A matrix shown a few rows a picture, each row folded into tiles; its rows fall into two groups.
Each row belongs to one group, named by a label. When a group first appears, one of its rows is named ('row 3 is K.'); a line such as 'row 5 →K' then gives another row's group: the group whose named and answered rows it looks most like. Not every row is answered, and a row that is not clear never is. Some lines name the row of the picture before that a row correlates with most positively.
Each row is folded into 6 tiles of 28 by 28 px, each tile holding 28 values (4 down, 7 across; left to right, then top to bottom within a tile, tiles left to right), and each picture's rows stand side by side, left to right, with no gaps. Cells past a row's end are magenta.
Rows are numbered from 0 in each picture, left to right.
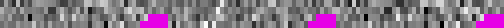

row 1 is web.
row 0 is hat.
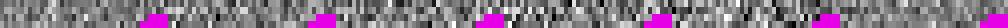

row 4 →web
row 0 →web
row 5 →web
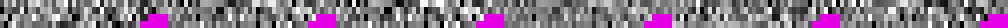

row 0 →web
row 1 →hat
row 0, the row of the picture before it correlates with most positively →4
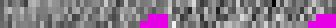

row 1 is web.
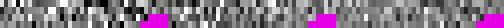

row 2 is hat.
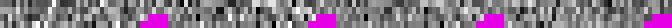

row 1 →hat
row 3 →web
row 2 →hat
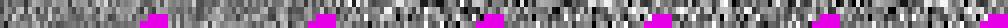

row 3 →hat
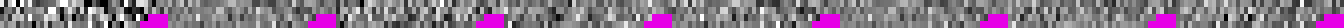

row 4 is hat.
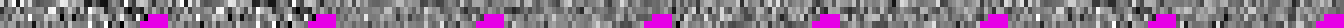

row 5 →web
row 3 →web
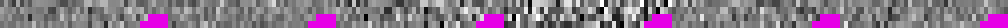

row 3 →web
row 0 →hat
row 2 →hat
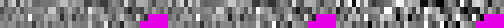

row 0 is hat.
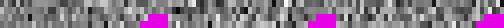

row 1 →web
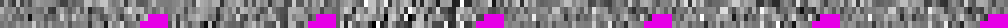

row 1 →web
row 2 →web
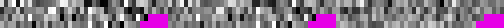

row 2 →web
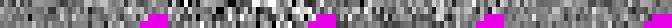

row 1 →hat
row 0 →hat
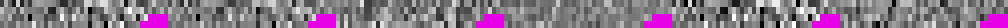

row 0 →hat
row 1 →hat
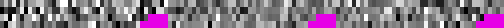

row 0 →web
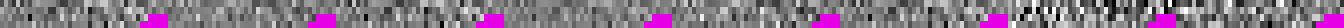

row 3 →hat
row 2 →hat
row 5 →hat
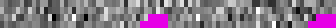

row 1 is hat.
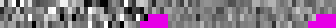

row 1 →hat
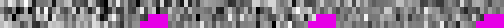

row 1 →hat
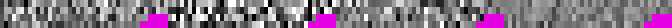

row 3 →web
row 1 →web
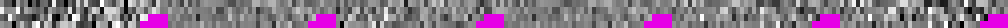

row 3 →hat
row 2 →web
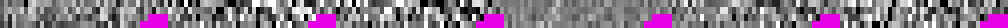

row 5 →web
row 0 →web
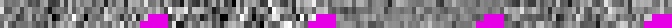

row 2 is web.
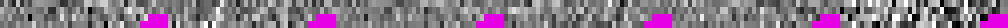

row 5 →web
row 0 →hat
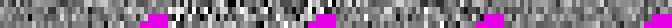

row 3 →web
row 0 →hat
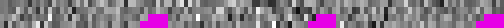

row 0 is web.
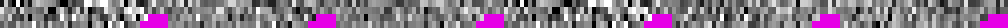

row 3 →hat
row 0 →hat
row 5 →web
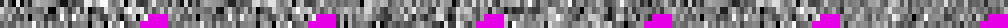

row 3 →web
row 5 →web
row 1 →hat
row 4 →hat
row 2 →web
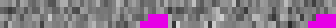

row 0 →web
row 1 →web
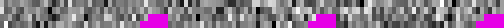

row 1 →hat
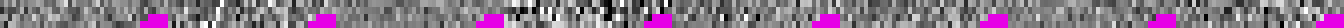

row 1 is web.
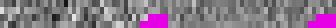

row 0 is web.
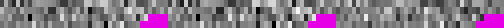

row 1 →hat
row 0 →hat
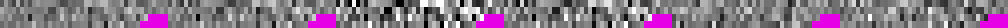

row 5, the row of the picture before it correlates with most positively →2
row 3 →hat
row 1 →hat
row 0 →hat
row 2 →hat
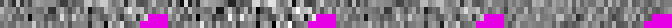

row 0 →hat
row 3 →web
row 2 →hat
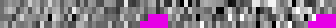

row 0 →web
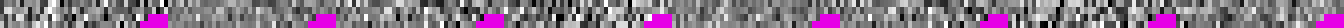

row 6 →web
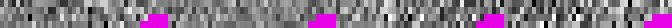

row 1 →web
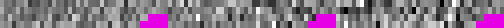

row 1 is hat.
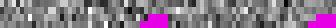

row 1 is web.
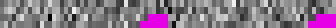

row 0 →web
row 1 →web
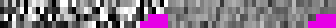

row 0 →web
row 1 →web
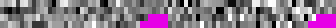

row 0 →web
